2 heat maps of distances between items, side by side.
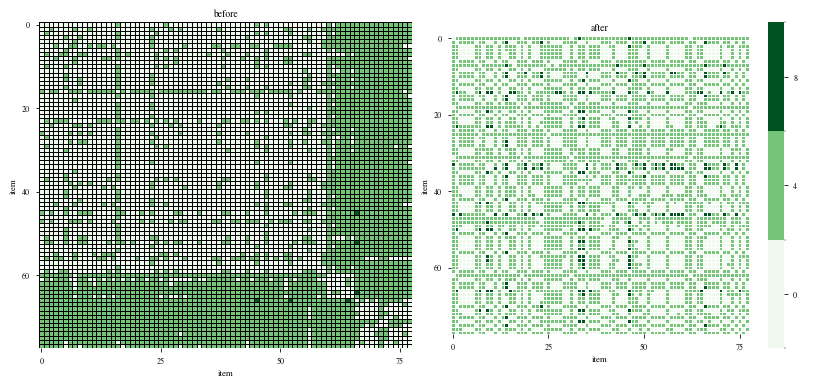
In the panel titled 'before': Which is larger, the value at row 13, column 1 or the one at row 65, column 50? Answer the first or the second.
the second
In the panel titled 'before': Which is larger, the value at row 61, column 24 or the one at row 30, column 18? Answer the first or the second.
the first
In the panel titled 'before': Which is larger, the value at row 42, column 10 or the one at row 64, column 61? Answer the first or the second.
the second
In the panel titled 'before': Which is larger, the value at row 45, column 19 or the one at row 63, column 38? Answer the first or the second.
the second
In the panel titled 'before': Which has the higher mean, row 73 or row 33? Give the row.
73
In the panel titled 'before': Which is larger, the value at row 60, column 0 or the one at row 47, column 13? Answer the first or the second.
the first
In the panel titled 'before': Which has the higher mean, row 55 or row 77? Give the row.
77
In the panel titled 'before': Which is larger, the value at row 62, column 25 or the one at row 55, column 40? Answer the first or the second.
the first
